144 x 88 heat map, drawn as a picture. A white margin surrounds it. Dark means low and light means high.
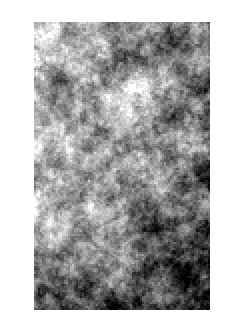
The values follow a bell shape. No regular stripes run through it. Overall the values sit about 50% of the way up the scale. Neither half mirrors the other. The field climbs toward the top left.
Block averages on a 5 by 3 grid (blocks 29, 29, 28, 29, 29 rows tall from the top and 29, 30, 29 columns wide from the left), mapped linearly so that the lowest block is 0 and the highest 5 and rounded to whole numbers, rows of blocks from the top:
533 | 453 | 443 | 431 | 220
